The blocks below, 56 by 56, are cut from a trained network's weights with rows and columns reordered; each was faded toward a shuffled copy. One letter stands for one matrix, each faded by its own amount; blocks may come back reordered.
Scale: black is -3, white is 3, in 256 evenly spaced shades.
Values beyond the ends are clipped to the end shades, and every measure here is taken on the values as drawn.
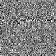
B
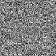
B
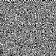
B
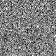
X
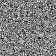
X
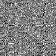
B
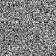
B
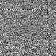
B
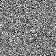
X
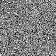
X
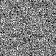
X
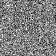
X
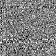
B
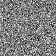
X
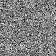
X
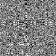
B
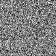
X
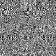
B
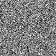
X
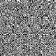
B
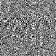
B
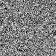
X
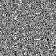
B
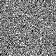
X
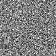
X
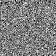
X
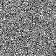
X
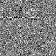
B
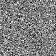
X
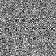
B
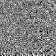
B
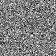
X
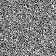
X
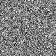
X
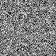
X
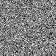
X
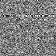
B
